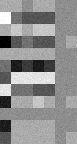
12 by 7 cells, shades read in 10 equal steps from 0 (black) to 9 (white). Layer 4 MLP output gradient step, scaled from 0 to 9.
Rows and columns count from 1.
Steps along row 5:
same same same same down same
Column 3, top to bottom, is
5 3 6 4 6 2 8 4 6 5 6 6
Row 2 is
9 4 3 3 3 5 5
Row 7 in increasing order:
3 5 5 8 8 8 8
